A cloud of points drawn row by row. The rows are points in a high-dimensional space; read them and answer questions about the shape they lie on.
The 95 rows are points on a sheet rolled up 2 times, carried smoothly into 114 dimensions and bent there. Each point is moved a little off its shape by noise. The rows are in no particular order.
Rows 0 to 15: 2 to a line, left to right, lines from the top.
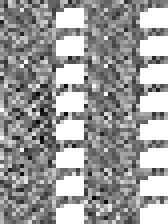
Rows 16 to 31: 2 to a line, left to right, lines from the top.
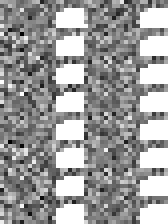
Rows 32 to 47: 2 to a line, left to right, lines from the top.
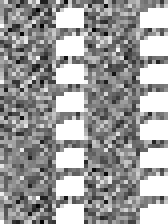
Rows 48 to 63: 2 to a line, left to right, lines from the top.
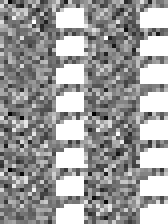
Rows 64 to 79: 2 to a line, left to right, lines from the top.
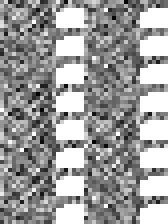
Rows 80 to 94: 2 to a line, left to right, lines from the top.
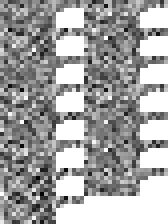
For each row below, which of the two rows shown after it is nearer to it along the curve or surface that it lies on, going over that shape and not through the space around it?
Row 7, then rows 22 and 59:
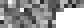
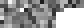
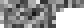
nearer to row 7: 22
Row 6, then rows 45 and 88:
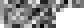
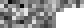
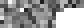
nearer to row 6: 45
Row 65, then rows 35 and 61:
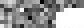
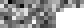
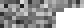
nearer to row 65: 61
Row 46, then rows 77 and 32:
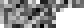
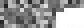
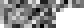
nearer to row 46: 32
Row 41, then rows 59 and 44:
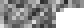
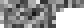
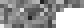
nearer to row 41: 59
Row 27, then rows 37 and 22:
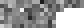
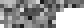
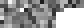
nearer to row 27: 37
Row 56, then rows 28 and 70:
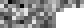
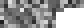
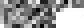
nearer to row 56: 70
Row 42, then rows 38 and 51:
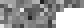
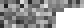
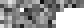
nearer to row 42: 51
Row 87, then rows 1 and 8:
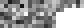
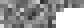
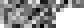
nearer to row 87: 8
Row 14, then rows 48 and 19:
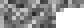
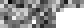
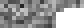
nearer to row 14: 19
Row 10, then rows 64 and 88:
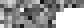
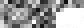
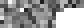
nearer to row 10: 88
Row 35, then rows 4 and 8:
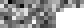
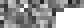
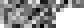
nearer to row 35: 8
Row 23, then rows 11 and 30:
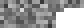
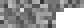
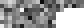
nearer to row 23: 11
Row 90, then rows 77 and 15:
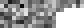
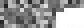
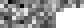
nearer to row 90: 15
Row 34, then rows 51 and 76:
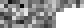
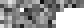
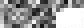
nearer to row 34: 76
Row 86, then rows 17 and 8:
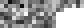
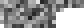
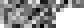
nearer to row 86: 8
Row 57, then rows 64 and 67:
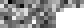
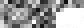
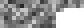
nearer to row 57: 64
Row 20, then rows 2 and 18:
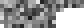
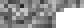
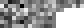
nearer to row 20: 2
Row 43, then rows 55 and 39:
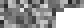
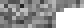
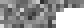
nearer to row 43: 55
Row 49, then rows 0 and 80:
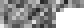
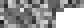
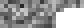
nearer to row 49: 80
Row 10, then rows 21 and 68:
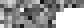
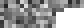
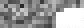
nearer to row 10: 21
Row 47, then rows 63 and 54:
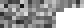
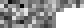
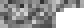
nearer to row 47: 63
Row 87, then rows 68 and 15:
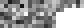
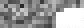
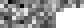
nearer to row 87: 15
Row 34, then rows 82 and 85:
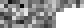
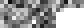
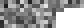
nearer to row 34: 82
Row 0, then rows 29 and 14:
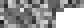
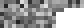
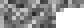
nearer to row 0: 29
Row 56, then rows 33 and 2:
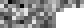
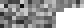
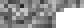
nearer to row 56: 33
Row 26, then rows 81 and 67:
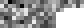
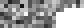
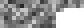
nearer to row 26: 81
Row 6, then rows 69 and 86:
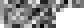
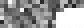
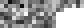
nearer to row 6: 86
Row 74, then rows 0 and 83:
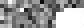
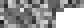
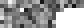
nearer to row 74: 83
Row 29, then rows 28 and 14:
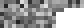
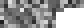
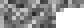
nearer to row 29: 28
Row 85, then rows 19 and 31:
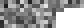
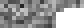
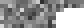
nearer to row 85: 19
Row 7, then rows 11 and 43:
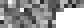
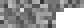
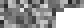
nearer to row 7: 43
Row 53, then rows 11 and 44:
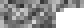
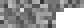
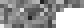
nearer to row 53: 11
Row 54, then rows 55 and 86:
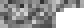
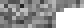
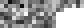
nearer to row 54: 55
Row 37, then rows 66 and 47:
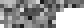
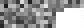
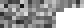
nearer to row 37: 66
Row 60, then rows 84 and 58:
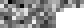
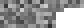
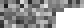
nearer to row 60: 58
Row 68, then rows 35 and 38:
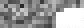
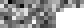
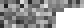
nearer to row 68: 38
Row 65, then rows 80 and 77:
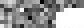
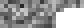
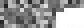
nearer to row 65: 77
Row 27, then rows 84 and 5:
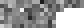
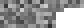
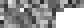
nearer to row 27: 84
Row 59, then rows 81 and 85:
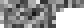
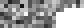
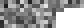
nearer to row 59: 85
